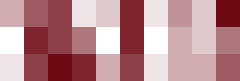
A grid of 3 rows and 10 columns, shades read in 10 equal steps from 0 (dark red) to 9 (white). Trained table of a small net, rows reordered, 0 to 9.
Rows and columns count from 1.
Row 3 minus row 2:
-1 1 -2 -3 -3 1 -1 0 -1 -1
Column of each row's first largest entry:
4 1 1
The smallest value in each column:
6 1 0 1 6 1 8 5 6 0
